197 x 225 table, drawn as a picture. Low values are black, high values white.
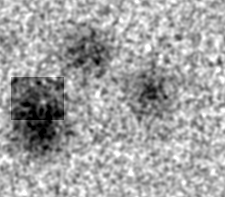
Ninth with the lowest average: middle left. Dips: three. Odd patch: lower, in the middle left.
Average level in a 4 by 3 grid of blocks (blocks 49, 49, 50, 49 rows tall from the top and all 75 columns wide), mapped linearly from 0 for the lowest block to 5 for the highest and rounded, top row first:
4 4 5
3 3 4
0 4 4
4 5 5
